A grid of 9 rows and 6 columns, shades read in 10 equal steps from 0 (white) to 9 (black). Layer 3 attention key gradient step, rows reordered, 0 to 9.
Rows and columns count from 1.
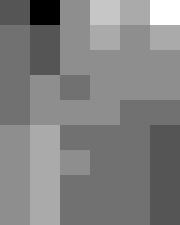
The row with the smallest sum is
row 1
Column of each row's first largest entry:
2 2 2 1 1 6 6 6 6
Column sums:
42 41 40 37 40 40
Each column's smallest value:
4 3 4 2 3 0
